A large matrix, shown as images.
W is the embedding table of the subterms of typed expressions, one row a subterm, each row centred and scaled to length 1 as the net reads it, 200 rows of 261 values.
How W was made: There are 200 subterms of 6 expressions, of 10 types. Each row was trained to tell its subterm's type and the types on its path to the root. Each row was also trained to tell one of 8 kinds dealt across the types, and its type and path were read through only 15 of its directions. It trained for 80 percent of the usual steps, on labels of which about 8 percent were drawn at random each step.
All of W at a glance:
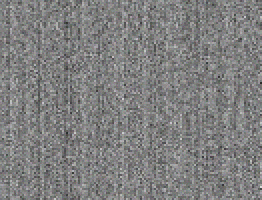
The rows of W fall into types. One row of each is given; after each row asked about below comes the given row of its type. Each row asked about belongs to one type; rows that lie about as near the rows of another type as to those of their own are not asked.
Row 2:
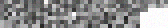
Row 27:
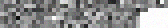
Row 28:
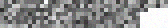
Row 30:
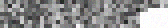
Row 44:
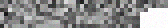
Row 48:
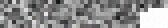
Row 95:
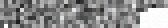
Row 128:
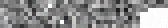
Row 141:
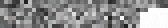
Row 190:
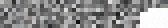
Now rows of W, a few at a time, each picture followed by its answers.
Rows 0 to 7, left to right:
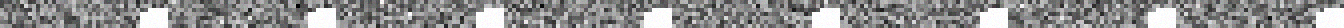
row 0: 44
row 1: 28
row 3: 48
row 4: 2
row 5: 28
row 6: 30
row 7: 128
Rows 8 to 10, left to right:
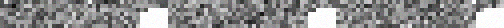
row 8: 141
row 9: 128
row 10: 95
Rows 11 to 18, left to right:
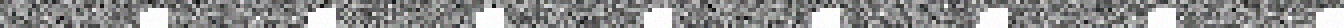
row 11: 30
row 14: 128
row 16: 128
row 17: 2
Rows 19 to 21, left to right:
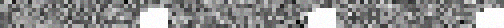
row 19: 48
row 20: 190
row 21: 128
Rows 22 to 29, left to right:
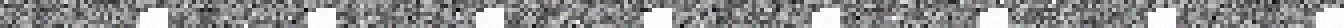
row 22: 27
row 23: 30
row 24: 48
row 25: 48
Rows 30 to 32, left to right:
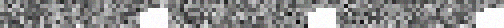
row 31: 128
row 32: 48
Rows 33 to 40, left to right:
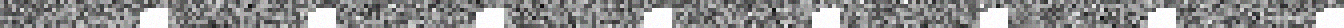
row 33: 2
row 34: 128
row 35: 27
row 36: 128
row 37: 141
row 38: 28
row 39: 95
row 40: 44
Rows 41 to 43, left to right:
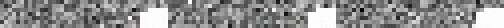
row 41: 95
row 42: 95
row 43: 141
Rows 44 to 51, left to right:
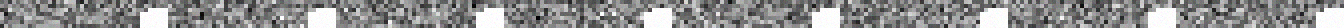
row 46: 44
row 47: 30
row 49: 2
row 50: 30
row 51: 141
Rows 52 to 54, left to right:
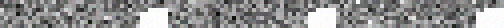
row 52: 27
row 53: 48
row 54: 27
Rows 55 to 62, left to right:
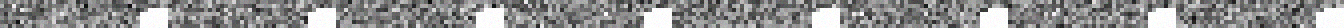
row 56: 95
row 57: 95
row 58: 27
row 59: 48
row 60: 141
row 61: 95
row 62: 28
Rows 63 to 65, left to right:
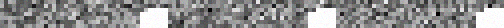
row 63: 2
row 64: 30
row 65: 141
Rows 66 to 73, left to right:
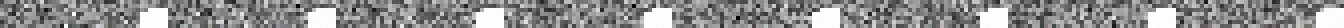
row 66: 44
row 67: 190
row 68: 190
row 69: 2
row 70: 48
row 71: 28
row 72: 141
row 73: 2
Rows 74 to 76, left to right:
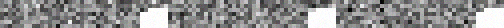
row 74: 48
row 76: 44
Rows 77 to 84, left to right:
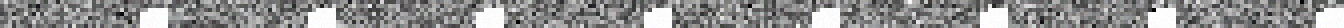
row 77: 190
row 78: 2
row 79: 28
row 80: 48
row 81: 190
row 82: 48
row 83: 28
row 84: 44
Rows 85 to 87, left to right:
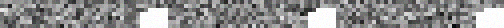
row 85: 30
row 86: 2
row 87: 128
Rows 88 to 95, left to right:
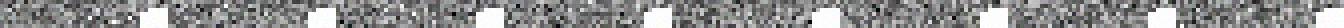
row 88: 95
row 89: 27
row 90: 190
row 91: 190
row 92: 141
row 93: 28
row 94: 128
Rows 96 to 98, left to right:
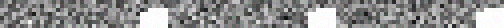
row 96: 141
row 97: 30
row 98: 30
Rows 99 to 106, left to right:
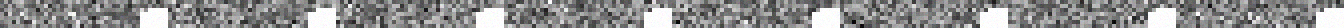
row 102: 141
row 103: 48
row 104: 30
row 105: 2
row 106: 141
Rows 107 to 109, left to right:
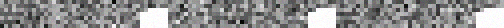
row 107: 30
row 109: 48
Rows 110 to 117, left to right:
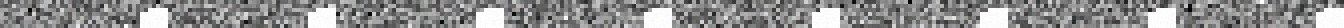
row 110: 141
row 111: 128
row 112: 2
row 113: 2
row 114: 128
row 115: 28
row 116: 48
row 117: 128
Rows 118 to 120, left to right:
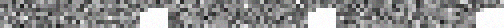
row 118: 28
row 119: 48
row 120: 48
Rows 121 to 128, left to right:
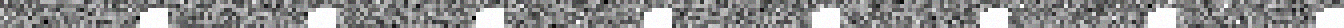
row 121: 27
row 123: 128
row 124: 141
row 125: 44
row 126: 128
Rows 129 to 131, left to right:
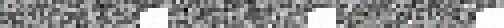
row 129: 48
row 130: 95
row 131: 27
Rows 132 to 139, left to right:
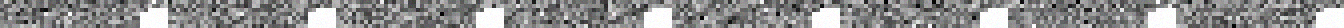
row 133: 95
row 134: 28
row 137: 95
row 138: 28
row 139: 28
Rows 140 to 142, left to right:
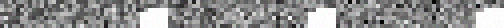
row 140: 48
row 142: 30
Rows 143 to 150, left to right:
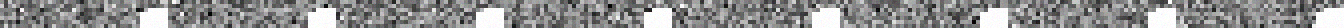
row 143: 95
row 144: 141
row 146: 128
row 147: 128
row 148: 28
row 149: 30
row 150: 28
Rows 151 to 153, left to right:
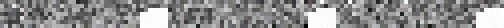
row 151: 48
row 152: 44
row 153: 128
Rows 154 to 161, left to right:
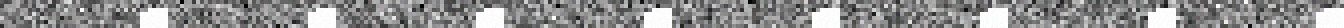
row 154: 30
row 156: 128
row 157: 44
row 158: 28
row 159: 2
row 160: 27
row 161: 128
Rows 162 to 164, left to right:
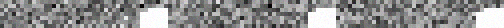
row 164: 2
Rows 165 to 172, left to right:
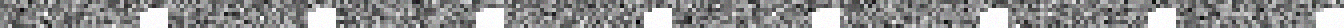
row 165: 48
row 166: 30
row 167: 44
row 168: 141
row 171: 28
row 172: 128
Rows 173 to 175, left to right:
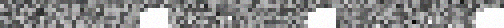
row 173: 141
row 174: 28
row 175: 30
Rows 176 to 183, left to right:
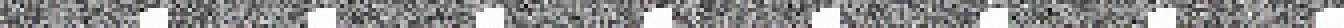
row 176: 28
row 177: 30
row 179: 44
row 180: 28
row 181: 190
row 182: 141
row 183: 2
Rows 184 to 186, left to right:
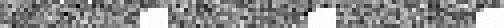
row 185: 190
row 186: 190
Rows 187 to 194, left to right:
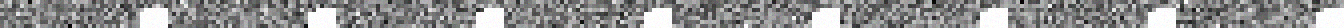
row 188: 30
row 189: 141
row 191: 27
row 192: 27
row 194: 95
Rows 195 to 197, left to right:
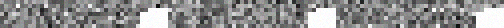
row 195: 190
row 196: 28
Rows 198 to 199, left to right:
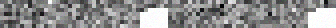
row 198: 141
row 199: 48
